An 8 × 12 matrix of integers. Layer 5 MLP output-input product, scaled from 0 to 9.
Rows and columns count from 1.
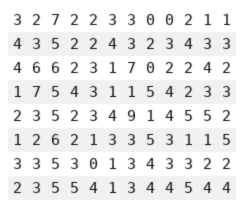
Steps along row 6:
up up down down up same up down down same up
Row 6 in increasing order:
1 1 1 1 2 2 3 3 3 5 5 6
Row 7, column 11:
2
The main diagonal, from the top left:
3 3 6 4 3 3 3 4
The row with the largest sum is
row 5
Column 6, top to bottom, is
3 4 1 1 4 3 1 1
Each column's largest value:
4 7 7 5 4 4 9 5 4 5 5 5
